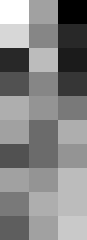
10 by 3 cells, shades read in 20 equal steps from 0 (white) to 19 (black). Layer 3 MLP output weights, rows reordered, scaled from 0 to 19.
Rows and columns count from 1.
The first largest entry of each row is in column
3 3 3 3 3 2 1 2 1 1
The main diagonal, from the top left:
0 9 17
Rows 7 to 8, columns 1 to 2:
13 11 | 7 8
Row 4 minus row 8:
6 1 10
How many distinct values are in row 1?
3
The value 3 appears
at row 2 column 1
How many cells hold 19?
1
